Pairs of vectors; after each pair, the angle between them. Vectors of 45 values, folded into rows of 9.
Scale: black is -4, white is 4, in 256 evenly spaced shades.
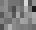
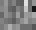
nearly parallel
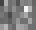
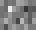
partly opposed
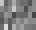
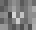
orthogonal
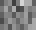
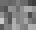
orthogonal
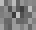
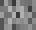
nearly opposite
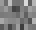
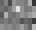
partly opposed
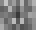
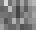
nearly parallel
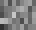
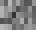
nearly opposite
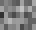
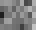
partly aligned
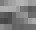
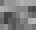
nearly parallel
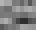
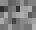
orthogonal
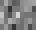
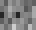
nearly opposite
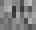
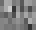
nearly parallel
